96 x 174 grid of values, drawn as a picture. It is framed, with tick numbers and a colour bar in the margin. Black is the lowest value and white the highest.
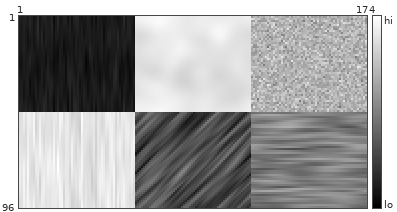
The table splits into 2 rows of 3 panels. Panel 1,1: very low, streaked downward, faint in contrast. Panel 1,2: very high, smooth, faint in contrast. Panel 1,3: high, fine-grained. Panel 2,1: very high, streaked downward, faint in contrast. Panel 2,2: low, slanting up to the right. Panel 2,3: middling, streaked across.
